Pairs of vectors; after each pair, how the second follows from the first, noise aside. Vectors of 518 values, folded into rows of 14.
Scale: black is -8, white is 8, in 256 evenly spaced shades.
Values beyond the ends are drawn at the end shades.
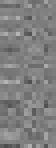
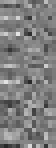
scaled up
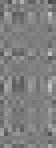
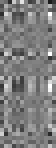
scaled up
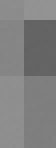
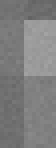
negated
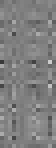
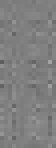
shrunk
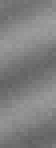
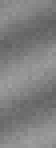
negated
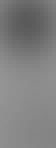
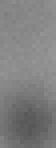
reversed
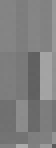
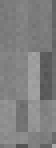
negated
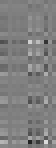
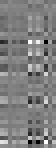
scaled up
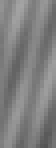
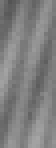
reversed
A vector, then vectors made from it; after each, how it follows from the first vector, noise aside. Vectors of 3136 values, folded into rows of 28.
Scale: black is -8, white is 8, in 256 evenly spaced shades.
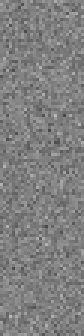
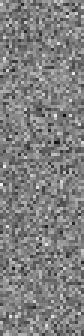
scaled up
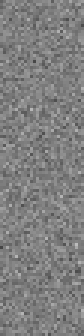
wrapped around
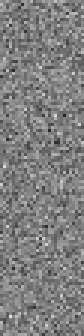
scaled up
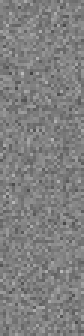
wrapped around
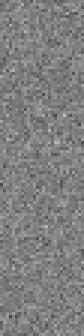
negated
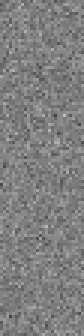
negated
